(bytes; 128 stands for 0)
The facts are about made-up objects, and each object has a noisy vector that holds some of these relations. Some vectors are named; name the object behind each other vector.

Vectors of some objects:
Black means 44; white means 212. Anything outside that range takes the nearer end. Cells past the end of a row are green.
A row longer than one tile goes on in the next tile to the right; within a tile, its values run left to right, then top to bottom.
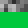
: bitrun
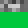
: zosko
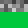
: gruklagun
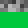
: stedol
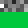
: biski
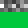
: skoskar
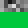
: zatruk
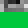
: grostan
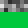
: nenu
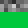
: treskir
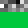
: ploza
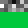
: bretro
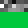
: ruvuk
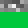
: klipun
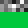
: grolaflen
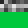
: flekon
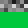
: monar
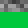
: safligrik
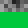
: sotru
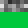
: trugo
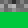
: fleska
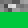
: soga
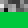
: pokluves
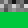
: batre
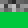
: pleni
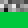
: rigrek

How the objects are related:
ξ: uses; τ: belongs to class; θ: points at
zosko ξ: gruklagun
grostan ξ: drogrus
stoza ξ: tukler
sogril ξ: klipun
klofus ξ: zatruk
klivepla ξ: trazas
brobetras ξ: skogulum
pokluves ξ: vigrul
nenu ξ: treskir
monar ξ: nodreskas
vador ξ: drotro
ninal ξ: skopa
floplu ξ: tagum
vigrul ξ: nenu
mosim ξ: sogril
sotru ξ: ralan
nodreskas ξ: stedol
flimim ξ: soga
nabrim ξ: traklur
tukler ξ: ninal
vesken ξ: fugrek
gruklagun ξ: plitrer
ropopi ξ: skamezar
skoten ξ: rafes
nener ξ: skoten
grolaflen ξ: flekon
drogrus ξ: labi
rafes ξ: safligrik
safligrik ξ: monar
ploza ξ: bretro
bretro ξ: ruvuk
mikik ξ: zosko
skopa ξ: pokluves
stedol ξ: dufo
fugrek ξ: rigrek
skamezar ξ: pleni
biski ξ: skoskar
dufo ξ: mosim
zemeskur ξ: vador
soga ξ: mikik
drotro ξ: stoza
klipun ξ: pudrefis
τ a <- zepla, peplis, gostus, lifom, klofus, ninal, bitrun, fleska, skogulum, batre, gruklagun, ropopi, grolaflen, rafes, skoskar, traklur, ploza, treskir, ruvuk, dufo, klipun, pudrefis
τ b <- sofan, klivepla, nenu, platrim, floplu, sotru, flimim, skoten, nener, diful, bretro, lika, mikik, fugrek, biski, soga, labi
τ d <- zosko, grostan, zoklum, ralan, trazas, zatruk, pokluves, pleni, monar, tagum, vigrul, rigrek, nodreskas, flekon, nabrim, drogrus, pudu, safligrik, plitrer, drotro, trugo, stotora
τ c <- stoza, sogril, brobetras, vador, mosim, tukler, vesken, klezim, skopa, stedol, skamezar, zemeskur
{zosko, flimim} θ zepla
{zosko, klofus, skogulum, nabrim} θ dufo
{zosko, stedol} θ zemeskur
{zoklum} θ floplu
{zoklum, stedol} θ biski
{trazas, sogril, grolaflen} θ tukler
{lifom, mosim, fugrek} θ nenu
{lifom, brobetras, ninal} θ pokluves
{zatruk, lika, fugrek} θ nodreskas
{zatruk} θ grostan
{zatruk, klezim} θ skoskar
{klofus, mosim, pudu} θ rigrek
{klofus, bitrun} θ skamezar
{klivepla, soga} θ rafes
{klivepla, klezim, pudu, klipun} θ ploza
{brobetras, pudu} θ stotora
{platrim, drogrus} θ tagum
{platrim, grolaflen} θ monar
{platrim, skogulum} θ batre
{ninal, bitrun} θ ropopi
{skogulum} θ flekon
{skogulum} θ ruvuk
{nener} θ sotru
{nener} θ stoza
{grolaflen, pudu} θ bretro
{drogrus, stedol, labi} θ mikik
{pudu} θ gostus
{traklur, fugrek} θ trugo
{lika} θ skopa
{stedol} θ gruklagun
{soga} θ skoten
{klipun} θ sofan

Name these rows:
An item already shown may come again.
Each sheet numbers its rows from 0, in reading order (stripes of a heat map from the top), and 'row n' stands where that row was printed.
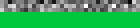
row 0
fugrek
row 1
tagum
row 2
flimim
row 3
biski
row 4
ploza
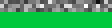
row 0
zemeskur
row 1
klivepla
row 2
soga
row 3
bretro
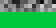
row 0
sotru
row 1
tagum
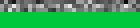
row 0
skogulum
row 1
traklur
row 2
klipun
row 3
nabrim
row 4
platrim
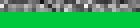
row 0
zepla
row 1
sogril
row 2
brobetras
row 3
dufo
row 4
lika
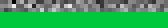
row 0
trazas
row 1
floplu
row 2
klezim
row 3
stoza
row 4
zoklum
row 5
zoklum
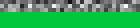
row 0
stedol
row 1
nodreskas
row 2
tukler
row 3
klofus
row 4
pudu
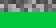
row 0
pudrefis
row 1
vesken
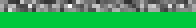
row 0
brobetras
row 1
dufo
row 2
pudu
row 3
plitrer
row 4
nener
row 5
mosim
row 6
sofan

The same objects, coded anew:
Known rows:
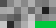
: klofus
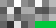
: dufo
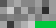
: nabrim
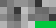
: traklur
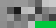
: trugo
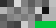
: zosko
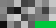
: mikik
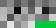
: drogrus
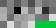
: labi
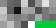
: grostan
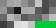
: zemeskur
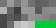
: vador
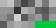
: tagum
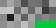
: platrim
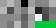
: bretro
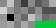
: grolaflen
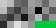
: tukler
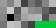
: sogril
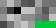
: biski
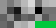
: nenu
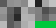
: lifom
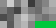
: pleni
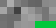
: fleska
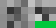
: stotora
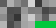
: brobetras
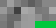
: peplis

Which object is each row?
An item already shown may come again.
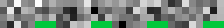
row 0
dufo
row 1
pokluves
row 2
rigrek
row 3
zosko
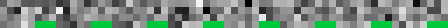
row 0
zoklum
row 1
soga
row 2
flimim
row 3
pokluves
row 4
bretro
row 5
tagum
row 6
lika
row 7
ruvuk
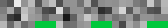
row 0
mosim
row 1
pudu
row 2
flekon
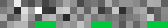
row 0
stedol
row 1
platrim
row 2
sofan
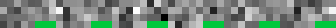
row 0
plitrer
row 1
klivepla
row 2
fugrek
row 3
klofus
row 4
pudrefis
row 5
sotru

